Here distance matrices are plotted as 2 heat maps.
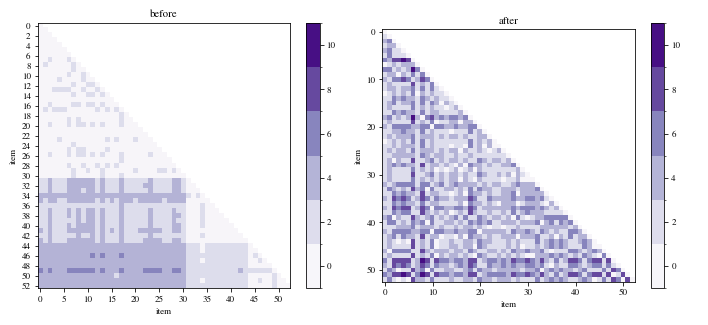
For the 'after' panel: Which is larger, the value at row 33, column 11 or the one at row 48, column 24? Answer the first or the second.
the second
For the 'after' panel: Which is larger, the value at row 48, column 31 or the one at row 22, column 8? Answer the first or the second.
the first
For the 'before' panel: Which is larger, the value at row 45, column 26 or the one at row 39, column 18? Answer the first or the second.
the first
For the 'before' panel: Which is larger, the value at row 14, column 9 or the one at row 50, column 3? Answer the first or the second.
the second
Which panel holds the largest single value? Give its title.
after
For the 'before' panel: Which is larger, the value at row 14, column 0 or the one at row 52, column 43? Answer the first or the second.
the second
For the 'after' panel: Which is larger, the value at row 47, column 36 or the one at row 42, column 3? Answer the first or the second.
the second
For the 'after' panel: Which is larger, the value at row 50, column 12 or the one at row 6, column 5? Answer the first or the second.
the second
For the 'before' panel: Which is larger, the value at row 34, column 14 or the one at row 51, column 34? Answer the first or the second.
the first
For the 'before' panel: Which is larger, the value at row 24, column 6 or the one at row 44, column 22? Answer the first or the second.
the second
